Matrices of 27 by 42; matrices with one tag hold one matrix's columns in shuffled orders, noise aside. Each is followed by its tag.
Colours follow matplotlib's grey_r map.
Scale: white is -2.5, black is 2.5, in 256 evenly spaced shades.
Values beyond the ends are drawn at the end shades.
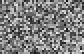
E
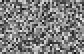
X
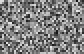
X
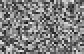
X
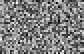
E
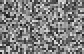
X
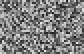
X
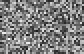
E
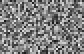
E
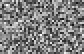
X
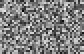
E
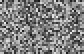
E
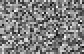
X
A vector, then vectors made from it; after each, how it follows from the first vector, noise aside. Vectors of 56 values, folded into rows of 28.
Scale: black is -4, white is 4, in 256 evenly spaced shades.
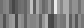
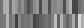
wrapped around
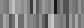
negated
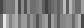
wrapped around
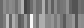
wrapped around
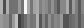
wrapped around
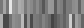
wrapped around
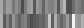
wrapped around
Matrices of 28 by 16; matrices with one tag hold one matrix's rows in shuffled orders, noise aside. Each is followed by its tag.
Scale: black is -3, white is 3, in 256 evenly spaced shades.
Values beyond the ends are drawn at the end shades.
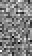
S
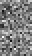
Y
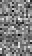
S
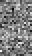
S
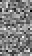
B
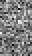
S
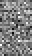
S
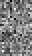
Y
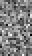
B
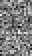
S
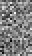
Y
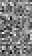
Y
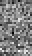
S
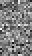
S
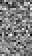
B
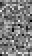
S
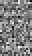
S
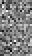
Y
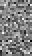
B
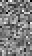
B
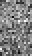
S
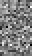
B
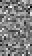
B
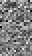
B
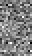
B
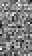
S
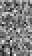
Y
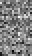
S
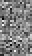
Y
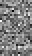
S
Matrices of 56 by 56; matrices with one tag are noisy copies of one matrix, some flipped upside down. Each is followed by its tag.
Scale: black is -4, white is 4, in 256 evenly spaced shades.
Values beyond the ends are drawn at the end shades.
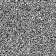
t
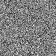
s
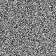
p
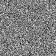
s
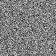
p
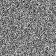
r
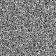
r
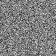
p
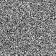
t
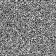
t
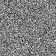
s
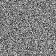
p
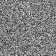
t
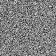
p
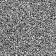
t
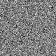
p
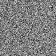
p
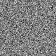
p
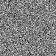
s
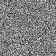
s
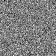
s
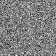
t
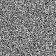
r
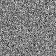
r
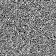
t
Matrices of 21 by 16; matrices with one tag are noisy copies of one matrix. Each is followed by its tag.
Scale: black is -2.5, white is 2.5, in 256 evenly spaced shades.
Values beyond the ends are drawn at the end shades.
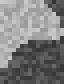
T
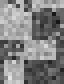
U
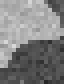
T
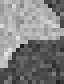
T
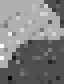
T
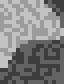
T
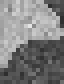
T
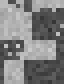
U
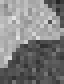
T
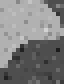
T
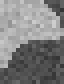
T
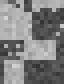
U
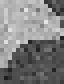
T
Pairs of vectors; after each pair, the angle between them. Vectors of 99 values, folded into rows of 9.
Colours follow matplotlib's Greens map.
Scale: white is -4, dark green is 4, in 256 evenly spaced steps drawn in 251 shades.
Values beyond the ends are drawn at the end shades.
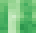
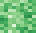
partly aligned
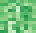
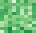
partly opposed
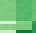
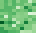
partly opposed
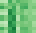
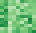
partly opposed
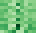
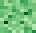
orthogonal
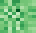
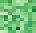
partly opposed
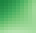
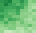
nearly parallel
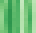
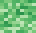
orthogonal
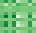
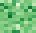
orthogonal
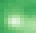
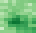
nearly opposite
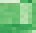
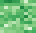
partly opposed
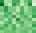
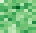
orthogonal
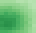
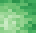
nearly opposite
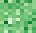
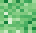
nearly parallel
